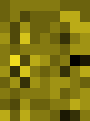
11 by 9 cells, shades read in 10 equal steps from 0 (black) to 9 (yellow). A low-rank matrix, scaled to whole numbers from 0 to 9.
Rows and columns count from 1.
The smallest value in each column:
4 2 2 4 4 4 1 0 1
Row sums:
41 42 45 43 45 40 44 44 45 44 40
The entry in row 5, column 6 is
5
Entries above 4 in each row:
5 3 5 5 7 5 6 6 7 5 5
